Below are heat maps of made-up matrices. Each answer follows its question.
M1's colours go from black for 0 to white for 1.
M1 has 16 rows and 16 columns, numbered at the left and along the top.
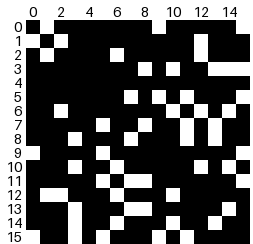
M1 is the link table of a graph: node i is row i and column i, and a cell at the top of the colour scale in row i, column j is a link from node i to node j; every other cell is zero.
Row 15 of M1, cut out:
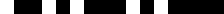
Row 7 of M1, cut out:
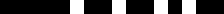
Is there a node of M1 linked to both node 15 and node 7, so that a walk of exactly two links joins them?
yes
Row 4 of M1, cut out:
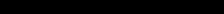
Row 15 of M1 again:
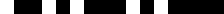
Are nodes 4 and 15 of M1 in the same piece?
no
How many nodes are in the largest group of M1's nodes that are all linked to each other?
3
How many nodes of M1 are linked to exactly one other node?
0
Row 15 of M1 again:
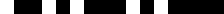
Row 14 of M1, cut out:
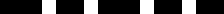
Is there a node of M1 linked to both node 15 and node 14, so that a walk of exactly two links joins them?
yes
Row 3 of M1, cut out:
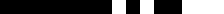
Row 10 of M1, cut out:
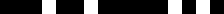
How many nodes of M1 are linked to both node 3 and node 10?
1
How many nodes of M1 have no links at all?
1
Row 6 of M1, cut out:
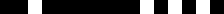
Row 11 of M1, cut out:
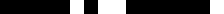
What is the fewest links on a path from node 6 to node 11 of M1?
4
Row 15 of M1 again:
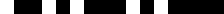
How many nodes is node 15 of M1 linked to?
5
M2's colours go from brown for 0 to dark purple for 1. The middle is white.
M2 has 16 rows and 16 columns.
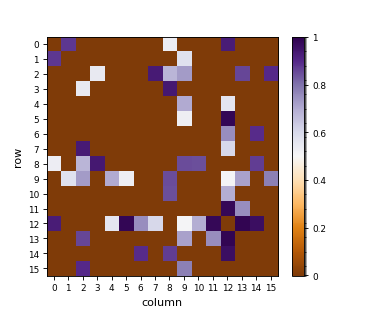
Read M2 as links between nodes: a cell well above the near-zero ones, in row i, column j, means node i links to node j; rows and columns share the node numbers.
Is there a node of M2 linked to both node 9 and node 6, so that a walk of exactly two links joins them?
yes
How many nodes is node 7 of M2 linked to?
2
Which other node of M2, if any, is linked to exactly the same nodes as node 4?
node 5
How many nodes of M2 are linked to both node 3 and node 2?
1
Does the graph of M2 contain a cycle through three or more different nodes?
yes
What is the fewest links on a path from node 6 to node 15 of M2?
3
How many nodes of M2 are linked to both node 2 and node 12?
3
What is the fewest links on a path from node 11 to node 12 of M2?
1
